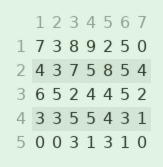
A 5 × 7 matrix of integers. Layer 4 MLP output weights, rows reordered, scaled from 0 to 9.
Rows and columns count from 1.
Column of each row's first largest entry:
4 5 1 3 3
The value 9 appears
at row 1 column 4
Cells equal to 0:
4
